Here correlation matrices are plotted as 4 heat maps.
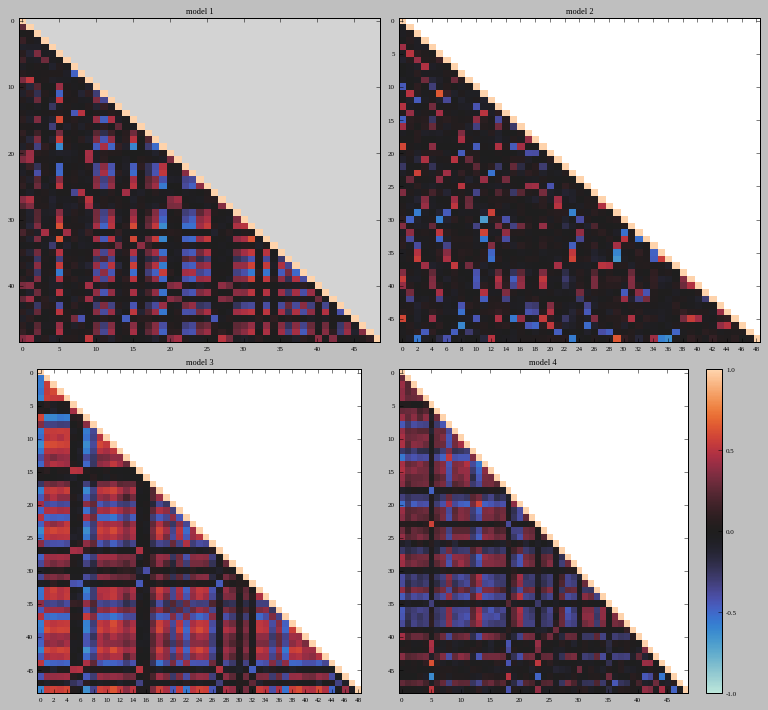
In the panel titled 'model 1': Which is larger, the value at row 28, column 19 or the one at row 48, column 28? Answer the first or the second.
the second
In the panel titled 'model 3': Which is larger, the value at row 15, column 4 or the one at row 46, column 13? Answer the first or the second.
the second
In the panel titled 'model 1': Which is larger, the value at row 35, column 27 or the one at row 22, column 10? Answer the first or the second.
the first
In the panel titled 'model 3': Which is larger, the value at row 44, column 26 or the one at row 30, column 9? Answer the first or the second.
the first
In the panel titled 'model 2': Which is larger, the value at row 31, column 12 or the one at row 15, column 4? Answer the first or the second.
the first
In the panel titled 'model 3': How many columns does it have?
49
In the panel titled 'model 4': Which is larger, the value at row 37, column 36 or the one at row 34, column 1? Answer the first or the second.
the first
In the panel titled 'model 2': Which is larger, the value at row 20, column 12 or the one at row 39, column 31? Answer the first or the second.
the second
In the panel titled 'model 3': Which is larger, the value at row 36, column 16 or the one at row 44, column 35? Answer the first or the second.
the second
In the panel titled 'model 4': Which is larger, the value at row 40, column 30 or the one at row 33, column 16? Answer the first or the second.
the second
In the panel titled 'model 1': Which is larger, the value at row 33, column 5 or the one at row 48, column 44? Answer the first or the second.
the first
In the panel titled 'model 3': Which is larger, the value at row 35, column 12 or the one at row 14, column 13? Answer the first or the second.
the second
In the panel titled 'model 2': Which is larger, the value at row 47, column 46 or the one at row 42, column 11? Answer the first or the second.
the first
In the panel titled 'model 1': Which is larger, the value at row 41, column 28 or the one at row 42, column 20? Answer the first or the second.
the second
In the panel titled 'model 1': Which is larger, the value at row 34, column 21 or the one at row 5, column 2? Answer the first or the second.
the second
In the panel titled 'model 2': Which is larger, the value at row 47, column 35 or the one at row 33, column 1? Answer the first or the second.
the first
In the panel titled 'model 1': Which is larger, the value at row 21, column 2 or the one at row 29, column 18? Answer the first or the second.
the second
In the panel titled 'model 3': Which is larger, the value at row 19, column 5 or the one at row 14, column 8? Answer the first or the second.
the first
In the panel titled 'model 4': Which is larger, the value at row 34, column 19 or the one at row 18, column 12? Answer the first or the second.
the first
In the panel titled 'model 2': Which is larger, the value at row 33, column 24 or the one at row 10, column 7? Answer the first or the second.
the second
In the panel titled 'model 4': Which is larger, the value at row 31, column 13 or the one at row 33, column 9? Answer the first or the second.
the first
